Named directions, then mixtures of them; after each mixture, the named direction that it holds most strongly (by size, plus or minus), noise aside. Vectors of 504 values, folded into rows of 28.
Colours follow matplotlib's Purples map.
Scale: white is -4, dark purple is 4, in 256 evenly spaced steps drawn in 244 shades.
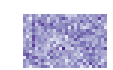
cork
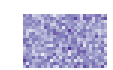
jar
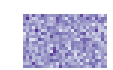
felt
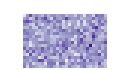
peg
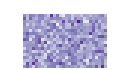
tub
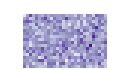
peg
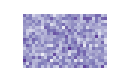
jar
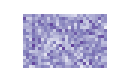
cork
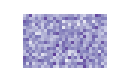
peg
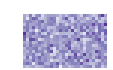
felt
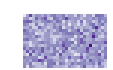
peg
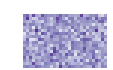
felt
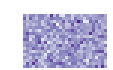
tub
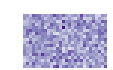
jar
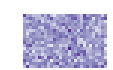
jar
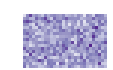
peg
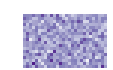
tub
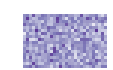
felt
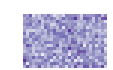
jar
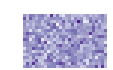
tub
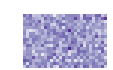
jar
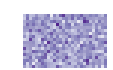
tub
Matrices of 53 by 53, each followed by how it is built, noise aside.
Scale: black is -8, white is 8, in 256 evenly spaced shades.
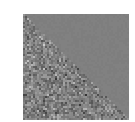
lower triangular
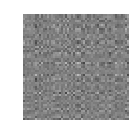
low rank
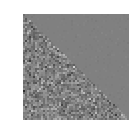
lower triangular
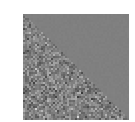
lower triangular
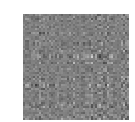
low rank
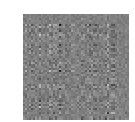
low rank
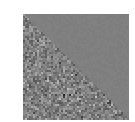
lower triangular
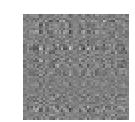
low rank
